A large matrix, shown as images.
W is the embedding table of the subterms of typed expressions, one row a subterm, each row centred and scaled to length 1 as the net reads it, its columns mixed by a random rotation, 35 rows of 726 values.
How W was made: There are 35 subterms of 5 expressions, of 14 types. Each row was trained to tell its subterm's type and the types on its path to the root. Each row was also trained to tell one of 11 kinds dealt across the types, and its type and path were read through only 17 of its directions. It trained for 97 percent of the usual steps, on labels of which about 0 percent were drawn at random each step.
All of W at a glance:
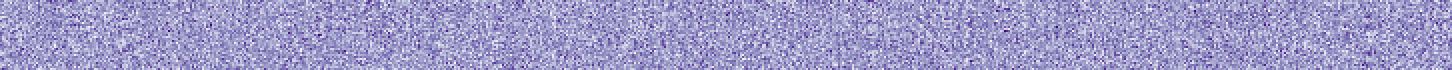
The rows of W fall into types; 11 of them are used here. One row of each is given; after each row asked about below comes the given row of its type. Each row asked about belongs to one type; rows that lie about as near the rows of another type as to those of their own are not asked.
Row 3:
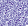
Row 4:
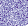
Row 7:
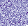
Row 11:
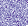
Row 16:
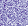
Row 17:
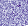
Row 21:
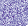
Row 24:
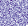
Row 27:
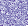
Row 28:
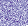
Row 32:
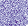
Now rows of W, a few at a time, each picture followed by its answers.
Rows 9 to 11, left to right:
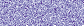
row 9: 27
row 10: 21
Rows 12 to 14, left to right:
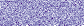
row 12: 11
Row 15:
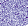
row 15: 4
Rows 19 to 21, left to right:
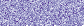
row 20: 17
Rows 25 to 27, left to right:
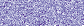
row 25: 27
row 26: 32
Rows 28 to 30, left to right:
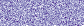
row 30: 21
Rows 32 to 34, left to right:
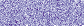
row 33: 24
